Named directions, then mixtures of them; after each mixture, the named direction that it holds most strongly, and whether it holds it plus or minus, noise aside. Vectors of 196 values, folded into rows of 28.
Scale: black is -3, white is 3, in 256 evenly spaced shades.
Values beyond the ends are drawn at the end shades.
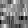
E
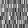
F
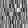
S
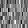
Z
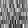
S, plus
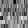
E, minus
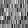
S, minus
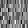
Z, plus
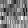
E, minus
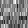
E, plus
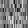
S, minus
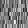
F, minus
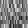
S, plus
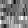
E, minus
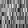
F, plus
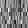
Z, minus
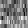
E, minus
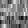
E, plus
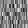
S, plus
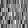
Z, plus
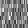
F, plus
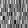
Z, minus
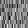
F, minus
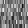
F, plus
